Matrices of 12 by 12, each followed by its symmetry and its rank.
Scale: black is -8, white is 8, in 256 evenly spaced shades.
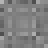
symmetric, rank two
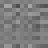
neither, rank two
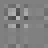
symmetric, rank one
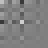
symmetric, rank one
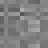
neither, rank two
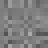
neither, rank two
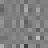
neither, rank two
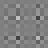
symmetric, rank one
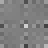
symmetric, rank two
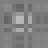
symmetric, rank one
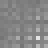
symmetric, rank two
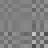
symmetric, rank one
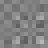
symmetric, rank two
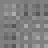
symmetric, rank two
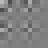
symmetric, rank one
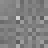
symmetric, rank two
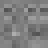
neither, rank two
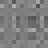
neither, rank two
